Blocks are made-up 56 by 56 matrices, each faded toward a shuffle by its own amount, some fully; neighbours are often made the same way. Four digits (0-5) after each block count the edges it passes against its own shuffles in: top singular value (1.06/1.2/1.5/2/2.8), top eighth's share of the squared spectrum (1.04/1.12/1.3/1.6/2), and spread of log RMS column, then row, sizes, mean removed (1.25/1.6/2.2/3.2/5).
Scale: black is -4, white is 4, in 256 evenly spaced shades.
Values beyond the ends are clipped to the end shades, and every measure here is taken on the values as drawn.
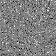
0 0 0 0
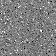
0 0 0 0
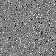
2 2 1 0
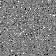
0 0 0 0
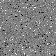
2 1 0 0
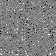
1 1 0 0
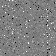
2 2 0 0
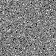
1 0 0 0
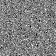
1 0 0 0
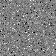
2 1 0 0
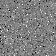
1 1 0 0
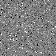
0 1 0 0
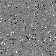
2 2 0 0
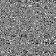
3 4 1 2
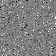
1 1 0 0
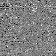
2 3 0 1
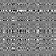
4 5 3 4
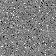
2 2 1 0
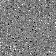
2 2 0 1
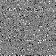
3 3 0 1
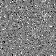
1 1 0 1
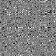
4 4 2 2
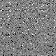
3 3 0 2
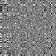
4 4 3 2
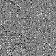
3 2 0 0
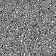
2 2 0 0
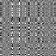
5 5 4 3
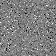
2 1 0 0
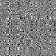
4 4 2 2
